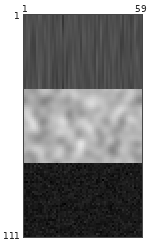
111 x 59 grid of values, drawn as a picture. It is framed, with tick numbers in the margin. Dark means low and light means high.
It is made of 3 by 1 panels. Panel 1,1: low, streaked downward, faint in contrast. Panel 2,1: high, blotchy. Panel 3,1: very low, fine-grained, faint in contrast.
